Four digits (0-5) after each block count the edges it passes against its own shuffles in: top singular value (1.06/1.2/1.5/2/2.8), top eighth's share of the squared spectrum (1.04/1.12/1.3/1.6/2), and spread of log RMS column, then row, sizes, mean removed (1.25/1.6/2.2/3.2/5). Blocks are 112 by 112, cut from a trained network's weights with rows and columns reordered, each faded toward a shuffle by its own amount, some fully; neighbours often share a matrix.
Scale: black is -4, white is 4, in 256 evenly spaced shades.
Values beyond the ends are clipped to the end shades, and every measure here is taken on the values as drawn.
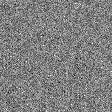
2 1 0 0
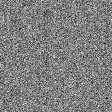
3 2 0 1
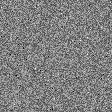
0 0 0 0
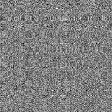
4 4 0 2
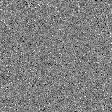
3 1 1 0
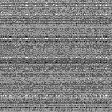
5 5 2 3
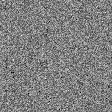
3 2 0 0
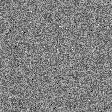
2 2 0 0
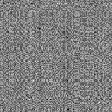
5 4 0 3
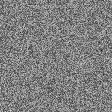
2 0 0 0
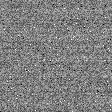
2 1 0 0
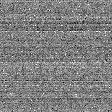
4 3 1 2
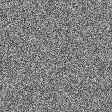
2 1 0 0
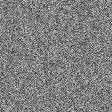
1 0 0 0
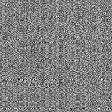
4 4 0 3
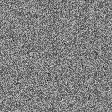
2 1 0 0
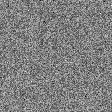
2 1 0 0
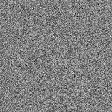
3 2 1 1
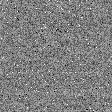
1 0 0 0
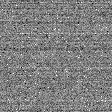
3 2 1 1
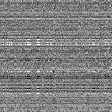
5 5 2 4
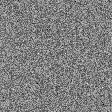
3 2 0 0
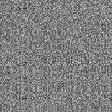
4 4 0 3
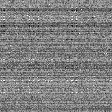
5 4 2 3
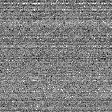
4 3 1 2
